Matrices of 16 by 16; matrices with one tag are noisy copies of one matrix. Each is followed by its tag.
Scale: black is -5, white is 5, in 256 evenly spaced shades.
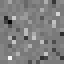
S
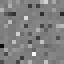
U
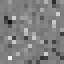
S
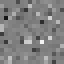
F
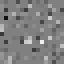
F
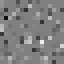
F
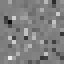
S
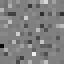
U
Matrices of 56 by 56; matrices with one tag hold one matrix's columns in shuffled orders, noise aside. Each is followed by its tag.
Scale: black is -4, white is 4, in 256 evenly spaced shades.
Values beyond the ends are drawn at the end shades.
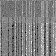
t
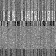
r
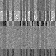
r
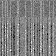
t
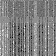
t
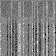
t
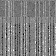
t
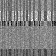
r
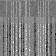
t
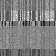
r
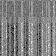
t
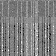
t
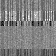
r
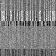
r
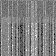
t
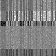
r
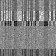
r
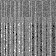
t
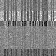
r
